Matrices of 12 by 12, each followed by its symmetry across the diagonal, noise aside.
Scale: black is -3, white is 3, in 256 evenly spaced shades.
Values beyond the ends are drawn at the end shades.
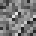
symmetric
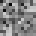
symmetric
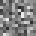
neither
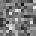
neither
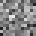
neither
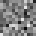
antisymmetric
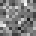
symmetric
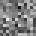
antisymmetric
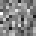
neither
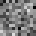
neither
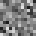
antisymmetric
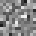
symmetric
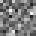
symmetric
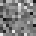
antisymmetric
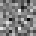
antisymmetric
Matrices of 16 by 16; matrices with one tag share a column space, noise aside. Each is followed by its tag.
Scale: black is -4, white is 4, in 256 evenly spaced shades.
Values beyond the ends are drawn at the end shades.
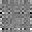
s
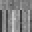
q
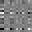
s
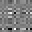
s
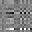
s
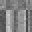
q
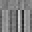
q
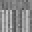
q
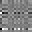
s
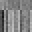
q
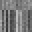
q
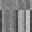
q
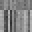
q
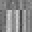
q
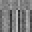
q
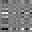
s
